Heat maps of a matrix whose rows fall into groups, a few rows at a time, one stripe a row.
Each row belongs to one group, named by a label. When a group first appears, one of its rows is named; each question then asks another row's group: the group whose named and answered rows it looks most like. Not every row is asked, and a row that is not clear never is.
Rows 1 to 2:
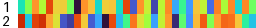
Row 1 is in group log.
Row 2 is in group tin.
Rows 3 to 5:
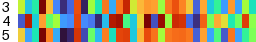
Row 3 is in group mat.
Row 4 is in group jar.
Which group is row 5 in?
mat
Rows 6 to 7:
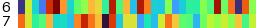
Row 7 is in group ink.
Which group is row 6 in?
log
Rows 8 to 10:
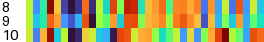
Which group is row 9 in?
mat
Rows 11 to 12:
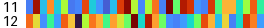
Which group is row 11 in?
jar
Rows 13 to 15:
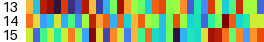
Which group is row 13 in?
tin
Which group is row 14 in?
ink
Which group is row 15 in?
log
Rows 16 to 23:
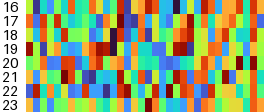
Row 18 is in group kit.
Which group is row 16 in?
log
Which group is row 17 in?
kit
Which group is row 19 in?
ink
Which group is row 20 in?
log
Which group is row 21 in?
kit
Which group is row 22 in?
jar
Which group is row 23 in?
log
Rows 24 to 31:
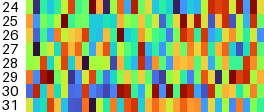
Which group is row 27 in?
kit
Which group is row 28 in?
kit
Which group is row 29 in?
tin
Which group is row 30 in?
jar
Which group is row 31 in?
mat
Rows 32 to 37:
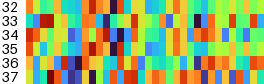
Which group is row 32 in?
ink
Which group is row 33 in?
tin
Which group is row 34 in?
ink
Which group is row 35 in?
ink
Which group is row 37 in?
mat
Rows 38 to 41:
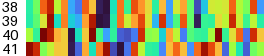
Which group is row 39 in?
tin
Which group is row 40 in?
tin
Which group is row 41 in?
ink
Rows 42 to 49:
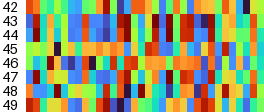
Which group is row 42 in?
ink
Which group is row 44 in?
jar
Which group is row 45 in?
log
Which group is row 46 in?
mat
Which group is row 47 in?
jar
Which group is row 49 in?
ink
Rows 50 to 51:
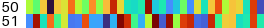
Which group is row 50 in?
log
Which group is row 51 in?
jar
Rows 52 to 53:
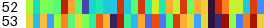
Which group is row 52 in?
kit
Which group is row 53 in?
kit
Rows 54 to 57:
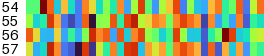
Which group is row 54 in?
tin
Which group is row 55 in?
mat
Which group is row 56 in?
ink
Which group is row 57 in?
mat
